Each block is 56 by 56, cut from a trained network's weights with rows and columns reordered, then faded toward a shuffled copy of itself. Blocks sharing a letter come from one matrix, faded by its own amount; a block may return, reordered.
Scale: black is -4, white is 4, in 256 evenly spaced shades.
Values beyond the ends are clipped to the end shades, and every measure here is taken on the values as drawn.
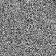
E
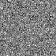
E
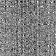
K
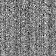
K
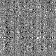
K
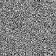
E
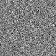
E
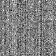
K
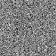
E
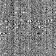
K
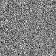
E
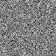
E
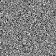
E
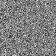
E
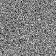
E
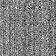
K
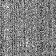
K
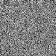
E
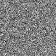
E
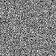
E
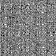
K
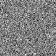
E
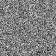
E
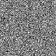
E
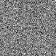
E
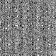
K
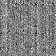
K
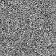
E
